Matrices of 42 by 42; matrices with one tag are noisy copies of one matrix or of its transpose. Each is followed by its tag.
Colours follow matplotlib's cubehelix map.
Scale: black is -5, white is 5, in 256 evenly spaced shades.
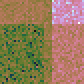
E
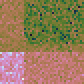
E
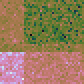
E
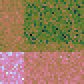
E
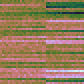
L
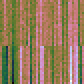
L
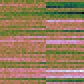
L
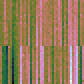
L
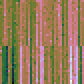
L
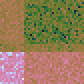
E
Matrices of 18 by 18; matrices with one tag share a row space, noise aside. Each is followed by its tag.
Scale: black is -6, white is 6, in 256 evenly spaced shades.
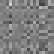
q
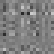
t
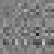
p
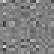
t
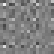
t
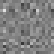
t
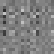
t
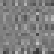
p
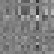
p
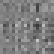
p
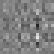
p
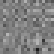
p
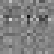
q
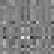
t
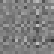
p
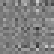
p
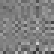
p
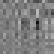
p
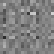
t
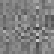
p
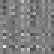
t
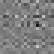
p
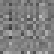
q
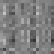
t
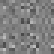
t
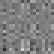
t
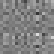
p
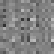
t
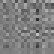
p
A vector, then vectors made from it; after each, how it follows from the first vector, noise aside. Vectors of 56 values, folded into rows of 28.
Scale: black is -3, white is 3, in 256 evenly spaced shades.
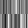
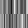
wrapped around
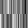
wrapped around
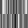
wrapped around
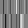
partly zeroed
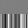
partly zeroed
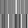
partly zeroed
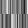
wrapped around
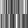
wrapped around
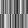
wrapped around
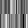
wrapped around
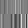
partly zeroed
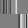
partly zeroed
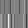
partly zeroed
